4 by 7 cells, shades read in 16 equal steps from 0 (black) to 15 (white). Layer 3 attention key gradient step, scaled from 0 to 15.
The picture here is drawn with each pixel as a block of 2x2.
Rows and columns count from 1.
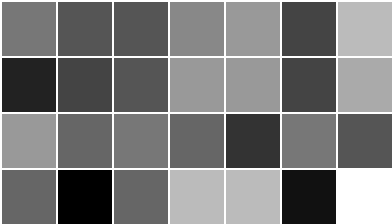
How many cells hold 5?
4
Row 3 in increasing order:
3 5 6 6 7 7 9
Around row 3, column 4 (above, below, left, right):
9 11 7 3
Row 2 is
2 4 5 9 9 4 10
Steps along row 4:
down up up same down up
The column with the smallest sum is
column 2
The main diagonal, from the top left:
7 4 7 11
